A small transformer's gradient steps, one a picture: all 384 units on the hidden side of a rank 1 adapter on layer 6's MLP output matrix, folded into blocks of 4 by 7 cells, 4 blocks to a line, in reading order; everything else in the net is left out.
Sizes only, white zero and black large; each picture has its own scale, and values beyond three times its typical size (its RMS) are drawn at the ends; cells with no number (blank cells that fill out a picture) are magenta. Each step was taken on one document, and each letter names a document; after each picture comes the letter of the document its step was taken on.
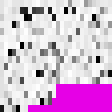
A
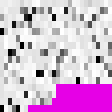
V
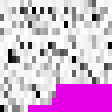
V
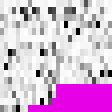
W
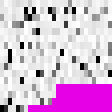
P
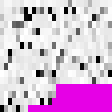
W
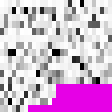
A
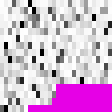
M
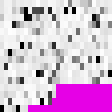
A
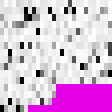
M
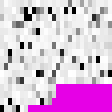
W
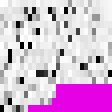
M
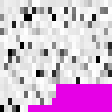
V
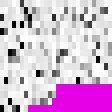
V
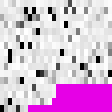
P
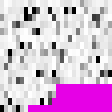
W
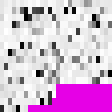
A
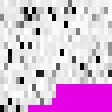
M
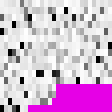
V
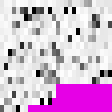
A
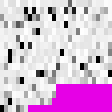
P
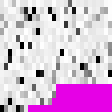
P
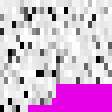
V
